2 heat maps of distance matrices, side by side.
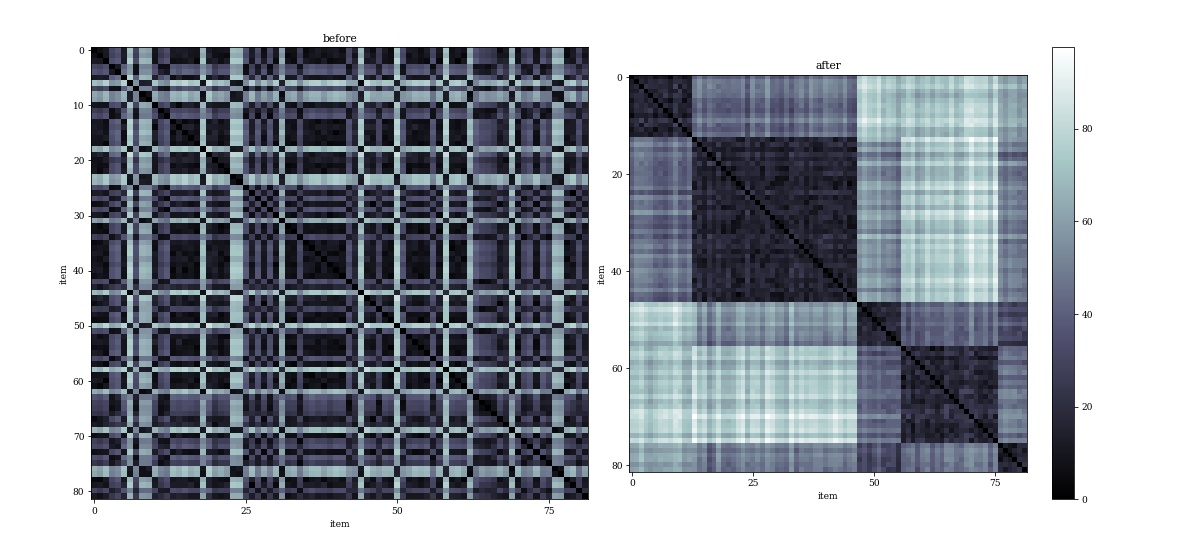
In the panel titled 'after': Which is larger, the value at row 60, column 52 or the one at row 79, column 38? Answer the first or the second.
the second
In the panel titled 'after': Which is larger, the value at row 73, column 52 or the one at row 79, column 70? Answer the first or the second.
the second
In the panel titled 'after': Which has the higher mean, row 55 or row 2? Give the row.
2
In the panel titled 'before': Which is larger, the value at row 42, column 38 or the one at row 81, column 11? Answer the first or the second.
the first
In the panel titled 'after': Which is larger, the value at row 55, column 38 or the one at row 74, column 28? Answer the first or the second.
the second
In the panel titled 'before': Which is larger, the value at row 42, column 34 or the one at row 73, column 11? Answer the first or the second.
the second
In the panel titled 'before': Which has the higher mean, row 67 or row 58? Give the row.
58
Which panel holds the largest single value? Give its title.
after
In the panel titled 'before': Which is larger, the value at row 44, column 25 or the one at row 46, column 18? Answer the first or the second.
the second
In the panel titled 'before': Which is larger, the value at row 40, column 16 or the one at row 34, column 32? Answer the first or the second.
the second
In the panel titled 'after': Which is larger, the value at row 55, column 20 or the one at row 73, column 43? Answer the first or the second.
the second
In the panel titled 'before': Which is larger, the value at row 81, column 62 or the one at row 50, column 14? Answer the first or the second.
the second
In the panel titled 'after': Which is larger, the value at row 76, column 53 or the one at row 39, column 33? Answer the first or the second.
the first
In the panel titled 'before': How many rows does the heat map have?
82
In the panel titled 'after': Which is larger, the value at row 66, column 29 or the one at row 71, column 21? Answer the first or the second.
the first
